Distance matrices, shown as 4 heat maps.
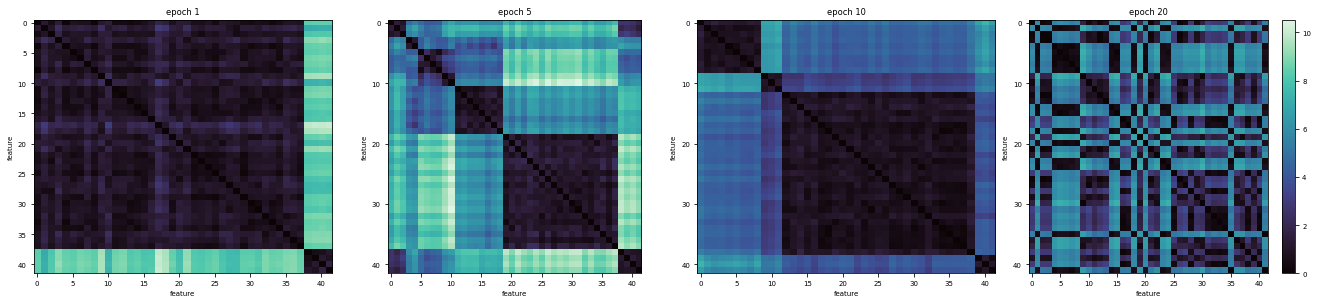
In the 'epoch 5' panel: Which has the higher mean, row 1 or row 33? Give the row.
1
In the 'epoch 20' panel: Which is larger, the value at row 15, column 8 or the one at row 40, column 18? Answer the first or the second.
the second
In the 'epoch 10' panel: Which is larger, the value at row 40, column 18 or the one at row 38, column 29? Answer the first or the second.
the first
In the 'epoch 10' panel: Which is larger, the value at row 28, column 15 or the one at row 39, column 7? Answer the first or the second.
the second
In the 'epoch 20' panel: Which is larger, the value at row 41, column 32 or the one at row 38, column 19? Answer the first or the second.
the first
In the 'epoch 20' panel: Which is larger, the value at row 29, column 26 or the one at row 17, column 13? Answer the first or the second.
the second
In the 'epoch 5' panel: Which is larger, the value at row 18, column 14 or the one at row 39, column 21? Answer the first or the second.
the second
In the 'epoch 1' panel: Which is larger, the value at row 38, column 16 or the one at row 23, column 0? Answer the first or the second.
the first
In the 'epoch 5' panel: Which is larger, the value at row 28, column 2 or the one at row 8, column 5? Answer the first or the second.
the first
